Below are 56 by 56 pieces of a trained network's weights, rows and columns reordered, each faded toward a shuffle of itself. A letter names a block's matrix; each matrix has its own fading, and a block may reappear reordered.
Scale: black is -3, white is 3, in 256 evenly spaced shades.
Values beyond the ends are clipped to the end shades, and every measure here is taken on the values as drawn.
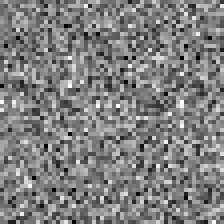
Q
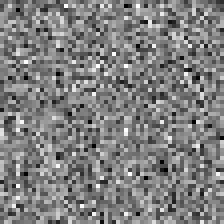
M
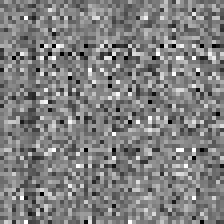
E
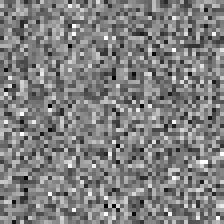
M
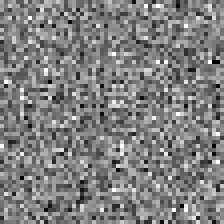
M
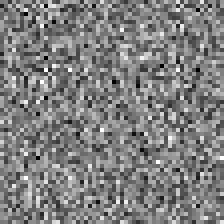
Q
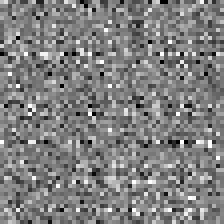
E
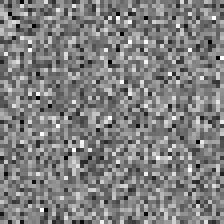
M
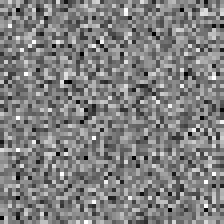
M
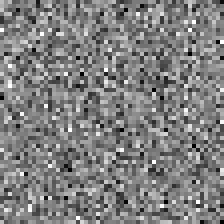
M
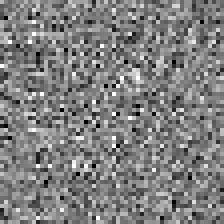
M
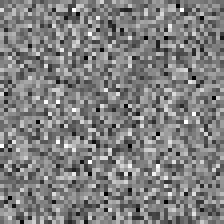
M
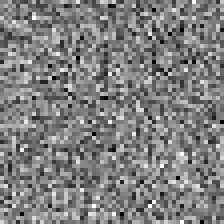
Q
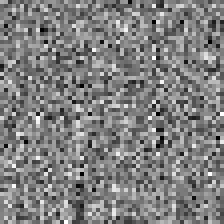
Q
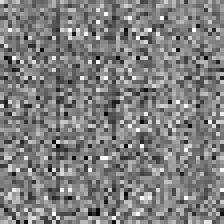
E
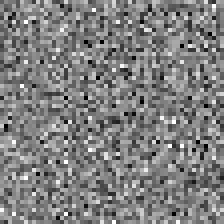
M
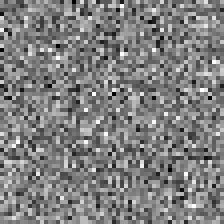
M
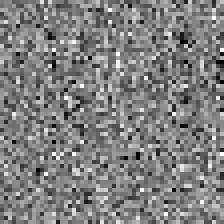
M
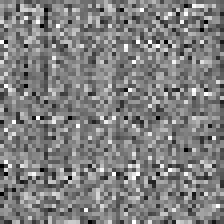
E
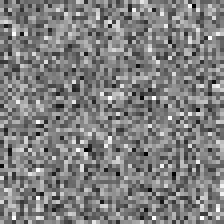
M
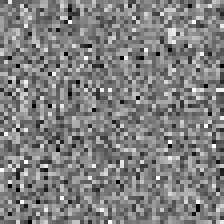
M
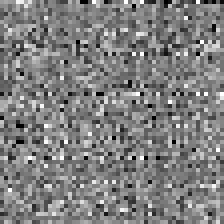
E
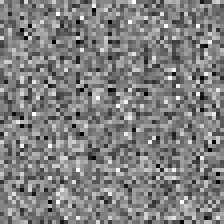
M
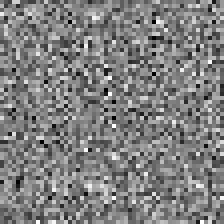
M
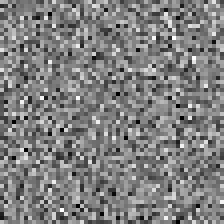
M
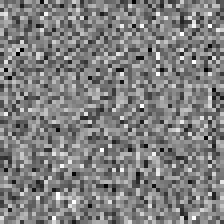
M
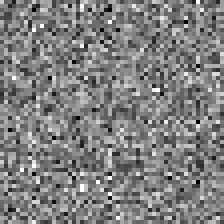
Q
